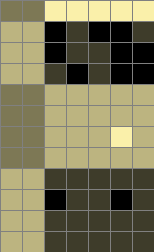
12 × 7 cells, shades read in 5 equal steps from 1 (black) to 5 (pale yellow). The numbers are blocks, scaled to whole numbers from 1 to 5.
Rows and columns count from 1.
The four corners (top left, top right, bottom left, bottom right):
3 5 4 2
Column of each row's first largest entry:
3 1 1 1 3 3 6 3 1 1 1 1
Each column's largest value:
4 4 5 5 5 5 5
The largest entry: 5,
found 6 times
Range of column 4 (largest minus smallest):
4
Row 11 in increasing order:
2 2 2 2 2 4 4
